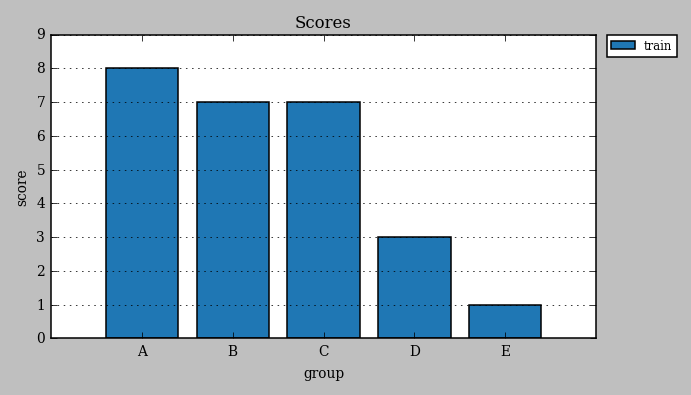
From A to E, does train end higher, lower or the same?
lower
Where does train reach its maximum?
A
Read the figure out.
Title: Scores
x-axis: group, ticks A B C D E
y-axis: score, ticks 0 1 2 3 4 5 6 7 8 9
Legend: train
Values:
train: 8 7 7 3 1
